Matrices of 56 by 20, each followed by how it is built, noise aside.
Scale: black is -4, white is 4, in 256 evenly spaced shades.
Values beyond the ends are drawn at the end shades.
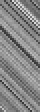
Toeplitz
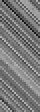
Toeplitz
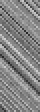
Toeplitz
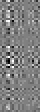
low rank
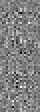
low rank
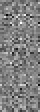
low rank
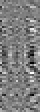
low rank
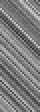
Toeplitz
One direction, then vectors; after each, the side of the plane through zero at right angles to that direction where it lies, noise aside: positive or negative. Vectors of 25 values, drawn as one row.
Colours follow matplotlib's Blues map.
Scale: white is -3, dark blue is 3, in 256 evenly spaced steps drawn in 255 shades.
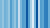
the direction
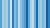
positive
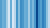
positive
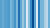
negative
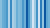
positive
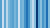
positive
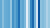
negative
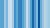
negative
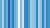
positive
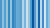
negative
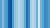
positive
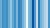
negative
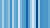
positive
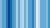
negative
